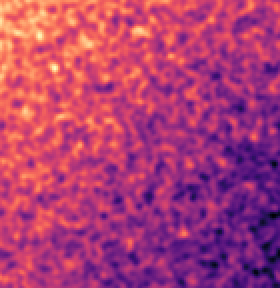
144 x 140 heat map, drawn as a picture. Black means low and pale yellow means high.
Neither half mirrors the other. Values rise toward the top left. No regular stripes run through it. The ninth with the lowest average is the bottom right. The top left is the ninth with the highest average. No row or column stands out. The field is mottled with small blotches. There are no lone odd cells.
